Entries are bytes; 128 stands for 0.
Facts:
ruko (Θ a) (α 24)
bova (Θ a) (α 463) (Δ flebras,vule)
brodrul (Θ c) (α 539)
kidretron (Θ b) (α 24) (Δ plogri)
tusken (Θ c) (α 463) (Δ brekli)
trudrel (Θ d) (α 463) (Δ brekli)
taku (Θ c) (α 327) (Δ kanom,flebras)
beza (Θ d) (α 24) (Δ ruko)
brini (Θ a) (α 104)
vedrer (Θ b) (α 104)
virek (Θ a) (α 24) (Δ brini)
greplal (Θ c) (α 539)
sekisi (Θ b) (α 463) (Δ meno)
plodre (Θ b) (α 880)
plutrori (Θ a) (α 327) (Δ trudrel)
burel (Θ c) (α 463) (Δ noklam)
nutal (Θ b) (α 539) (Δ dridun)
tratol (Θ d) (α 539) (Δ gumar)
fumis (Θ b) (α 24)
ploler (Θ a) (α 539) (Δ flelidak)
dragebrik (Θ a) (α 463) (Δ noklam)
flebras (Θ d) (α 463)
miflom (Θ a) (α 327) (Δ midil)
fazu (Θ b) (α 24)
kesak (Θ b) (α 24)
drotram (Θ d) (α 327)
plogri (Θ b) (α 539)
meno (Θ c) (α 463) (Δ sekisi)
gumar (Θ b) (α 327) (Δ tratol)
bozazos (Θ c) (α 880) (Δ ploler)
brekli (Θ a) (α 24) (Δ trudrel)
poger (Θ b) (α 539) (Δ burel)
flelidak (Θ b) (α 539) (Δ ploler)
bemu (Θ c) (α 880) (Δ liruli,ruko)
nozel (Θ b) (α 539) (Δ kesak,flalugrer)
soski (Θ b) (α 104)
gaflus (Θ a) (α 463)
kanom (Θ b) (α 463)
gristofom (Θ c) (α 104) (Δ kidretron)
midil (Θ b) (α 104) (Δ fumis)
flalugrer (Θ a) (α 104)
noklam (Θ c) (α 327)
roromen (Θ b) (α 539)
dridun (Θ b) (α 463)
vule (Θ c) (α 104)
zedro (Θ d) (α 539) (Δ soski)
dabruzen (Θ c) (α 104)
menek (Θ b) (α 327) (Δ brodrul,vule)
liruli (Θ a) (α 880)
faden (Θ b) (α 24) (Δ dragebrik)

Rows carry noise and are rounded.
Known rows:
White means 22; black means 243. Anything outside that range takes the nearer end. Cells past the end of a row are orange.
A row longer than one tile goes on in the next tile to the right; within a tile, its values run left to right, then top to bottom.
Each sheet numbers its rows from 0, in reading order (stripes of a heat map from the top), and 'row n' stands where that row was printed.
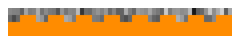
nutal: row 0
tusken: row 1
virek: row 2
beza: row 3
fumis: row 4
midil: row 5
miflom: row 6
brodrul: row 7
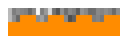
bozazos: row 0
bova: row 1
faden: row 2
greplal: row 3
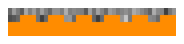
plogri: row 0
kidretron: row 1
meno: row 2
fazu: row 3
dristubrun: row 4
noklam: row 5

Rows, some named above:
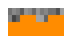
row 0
faden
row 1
burel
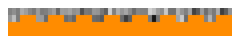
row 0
dristubrun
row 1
dabruzen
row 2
drotram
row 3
soski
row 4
gumar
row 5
menek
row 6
liruli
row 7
ploler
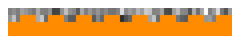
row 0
dristubrun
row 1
dragebrik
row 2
plodre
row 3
tratol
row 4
kanom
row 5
gaflus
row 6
sekisi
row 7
bova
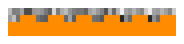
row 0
gaflus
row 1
soski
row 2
trudrel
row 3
dridun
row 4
flebras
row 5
flebras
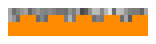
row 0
gristofom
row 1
zedro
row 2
ploler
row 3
vule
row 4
trudrel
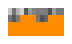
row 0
taku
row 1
poger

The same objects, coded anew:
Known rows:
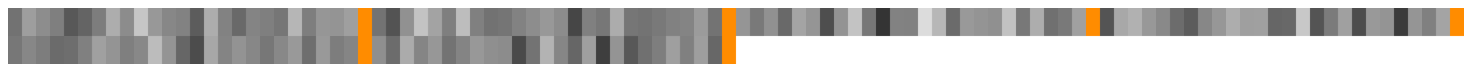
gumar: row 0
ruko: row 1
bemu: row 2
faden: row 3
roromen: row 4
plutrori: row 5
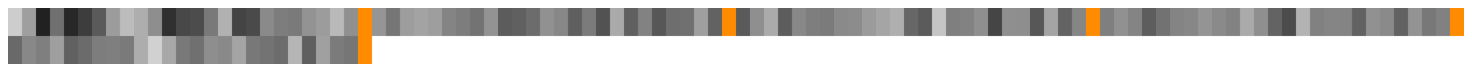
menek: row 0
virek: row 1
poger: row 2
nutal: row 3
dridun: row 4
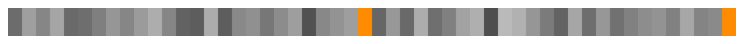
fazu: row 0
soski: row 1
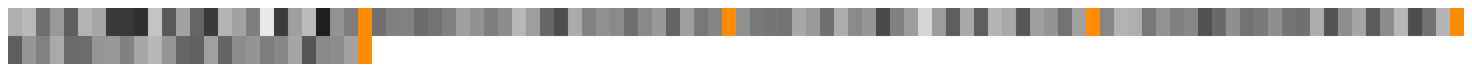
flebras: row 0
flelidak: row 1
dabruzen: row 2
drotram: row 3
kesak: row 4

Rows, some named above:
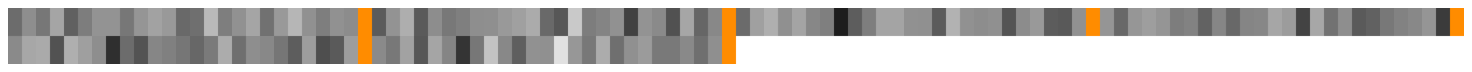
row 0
plodre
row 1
poger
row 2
trudrel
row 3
gaflus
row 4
zedro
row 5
tusken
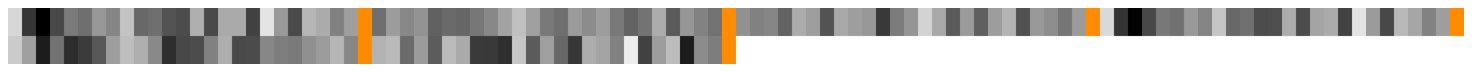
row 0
brodrul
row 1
sekisi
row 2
gristofom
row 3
brodrul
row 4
menek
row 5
flebras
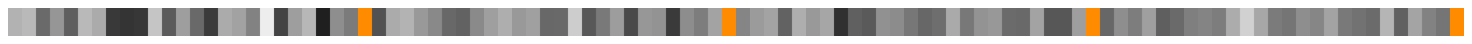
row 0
flebras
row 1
faden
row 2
tratol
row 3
dridun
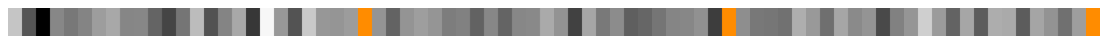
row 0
vule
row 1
gaflus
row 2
dabruzen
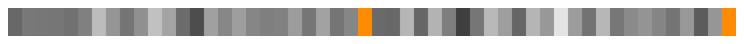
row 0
plogri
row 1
burel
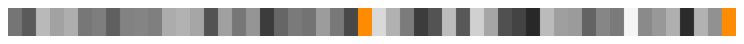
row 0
dragebrik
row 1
taku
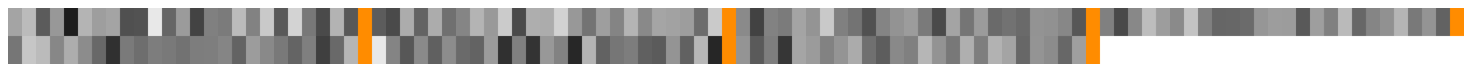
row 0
kanom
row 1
noklam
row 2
ploler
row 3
liruli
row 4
beza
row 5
bova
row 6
greplal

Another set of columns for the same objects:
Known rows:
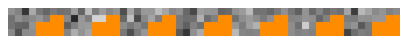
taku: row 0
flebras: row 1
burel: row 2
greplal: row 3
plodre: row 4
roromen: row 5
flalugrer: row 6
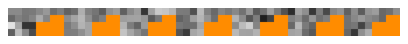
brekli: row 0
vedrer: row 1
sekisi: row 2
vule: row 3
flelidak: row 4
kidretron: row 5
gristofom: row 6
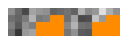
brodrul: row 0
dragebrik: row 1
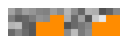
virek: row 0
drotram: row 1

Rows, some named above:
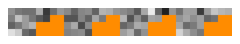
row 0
gumar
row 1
bova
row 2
tratol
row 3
sekisi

